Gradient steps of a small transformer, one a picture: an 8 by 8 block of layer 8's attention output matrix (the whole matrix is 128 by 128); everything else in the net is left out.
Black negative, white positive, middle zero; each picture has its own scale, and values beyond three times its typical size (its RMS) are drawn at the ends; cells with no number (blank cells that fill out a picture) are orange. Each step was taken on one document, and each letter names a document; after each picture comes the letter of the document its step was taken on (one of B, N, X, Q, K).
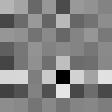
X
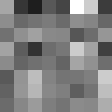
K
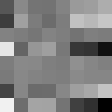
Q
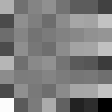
Q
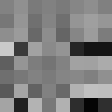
Q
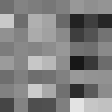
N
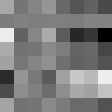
Q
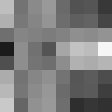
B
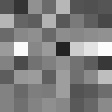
X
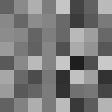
N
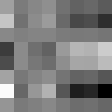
B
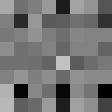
K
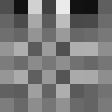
X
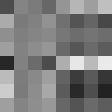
B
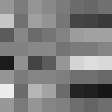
B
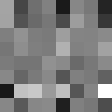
K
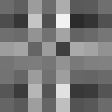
X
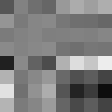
B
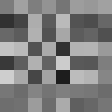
X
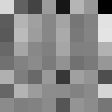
K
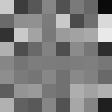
K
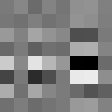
N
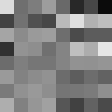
B
